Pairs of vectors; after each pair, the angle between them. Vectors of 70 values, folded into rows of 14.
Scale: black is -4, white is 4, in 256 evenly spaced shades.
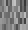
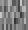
partly opposed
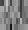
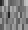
partly aligned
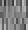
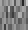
partly opposed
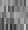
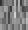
orthogonal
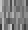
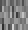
partly opposed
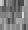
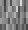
orthogonal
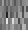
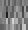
nearly parallel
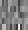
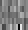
nearly opposite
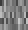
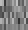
nearly opposite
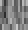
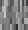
nearly opposite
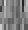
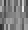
nearly opposite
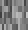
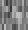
nearly parallel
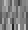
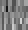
partly opposed
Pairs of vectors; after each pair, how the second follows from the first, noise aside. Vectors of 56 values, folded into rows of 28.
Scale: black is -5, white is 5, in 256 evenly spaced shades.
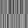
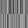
copied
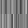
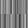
wrapped around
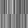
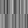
sign-scrambled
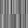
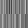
sign-scrambled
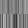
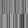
wrapped around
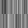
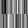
scaled up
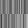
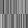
wrapped around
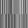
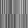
copied
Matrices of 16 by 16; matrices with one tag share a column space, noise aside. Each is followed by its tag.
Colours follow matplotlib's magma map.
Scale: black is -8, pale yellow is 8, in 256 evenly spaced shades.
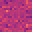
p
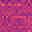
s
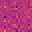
p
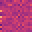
s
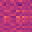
s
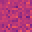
p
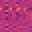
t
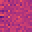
s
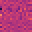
t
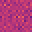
s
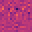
t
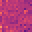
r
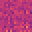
r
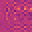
t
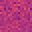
t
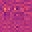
t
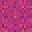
p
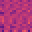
r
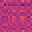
s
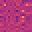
s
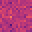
p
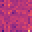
r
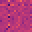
s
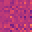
p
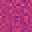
s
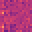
r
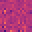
r
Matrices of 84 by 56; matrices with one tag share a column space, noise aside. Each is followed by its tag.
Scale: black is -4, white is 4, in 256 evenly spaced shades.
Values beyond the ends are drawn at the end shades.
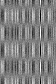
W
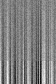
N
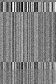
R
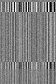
R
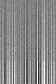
N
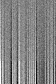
N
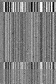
R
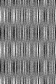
W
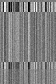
R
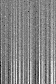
N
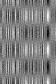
W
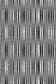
W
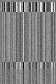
R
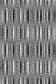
W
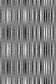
W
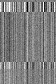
R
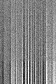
N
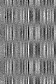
W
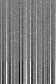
N
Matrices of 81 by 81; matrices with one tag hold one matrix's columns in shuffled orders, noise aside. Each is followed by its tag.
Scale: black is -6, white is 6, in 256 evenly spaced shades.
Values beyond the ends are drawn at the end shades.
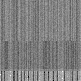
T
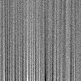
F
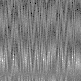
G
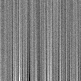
F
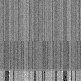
T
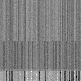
T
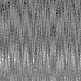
G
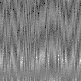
G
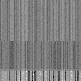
T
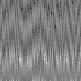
G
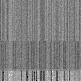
T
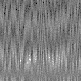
G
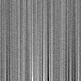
F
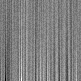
F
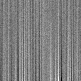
F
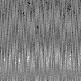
G
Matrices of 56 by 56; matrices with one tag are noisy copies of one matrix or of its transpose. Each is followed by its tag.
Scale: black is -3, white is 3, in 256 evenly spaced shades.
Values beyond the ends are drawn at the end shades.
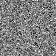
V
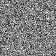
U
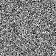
V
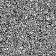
U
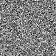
V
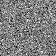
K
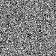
U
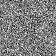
K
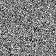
U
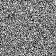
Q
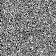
K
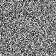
V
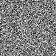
V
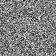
V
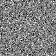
V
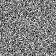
V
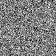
U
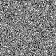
Q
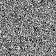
U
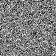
V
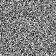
V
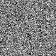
U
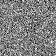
K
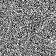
K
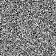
V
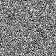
Q
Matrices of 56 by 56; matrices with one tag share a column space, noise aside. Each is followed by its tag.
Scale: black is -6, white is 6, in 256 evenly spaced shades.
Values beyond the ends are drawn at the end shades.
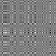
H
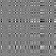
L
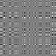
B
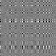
L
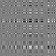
L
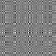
H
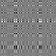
L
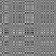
H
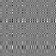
L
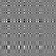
L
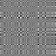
B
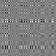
L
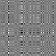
H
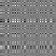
L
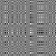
H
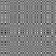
H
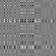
L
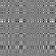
L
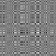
H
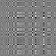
B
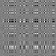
L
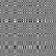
L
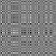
H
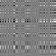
L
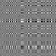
L
